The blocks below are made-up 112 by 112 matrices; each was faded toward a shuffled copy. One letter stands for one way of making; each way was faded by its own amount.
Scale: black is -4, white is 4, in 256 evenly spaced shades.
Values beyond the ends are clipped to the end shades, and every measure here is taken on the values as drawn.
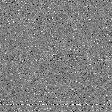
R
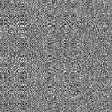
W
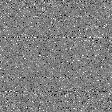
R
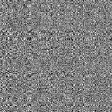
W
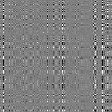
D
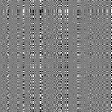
D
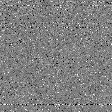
R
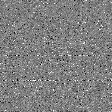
R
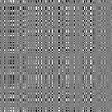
D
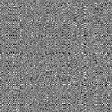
W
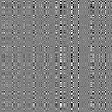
D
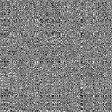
W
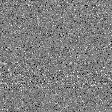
R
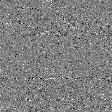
R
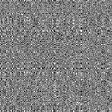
W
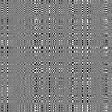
D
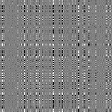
D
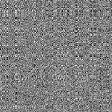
W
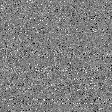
R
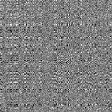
W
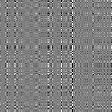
D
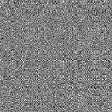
W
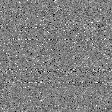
R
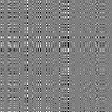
D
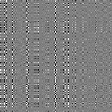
D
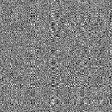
W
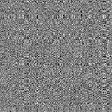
W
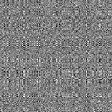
W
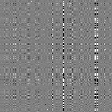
D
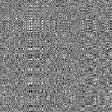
W
